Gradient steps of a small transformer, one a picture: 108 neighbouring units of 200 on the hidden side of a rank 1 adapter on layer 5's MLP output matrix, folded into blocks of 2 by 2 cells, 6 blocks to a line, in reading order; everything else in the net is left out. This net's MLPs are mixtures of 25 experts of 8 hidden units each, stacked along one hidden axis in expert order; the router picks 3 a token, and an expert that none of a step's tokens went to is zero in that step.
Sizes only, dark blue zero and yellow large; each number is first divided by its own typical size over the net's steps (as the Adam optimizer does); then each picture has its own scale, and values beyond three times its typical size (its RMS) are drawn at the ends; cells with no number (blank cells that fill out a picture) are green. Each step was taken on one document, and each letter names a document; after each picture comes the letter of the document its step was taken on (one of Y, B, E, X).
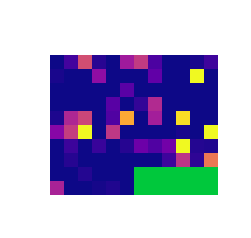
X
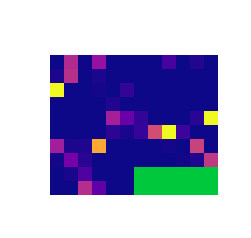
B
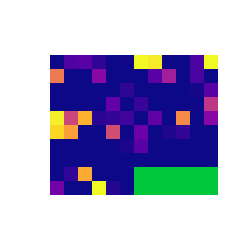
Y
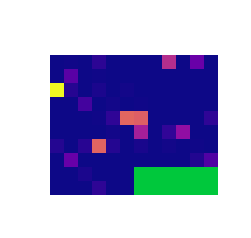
B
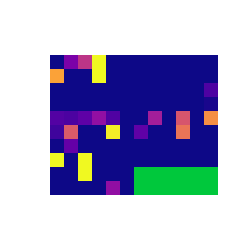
Y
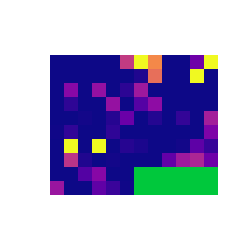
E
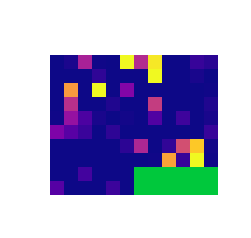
X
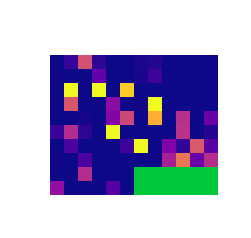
X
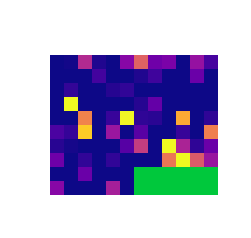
X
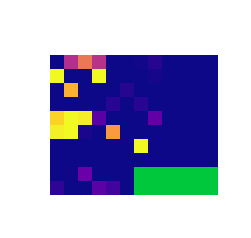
Y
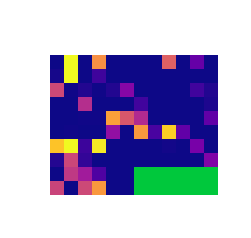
B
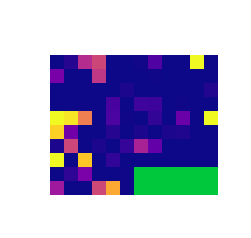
Y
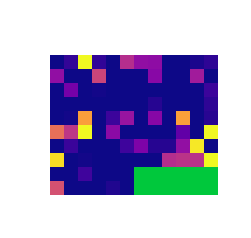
X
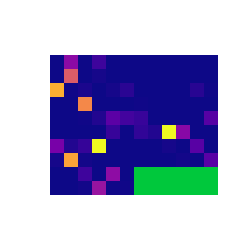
B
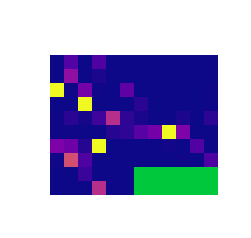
B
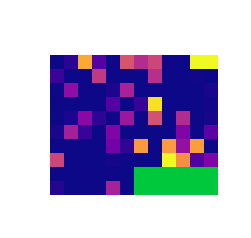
X
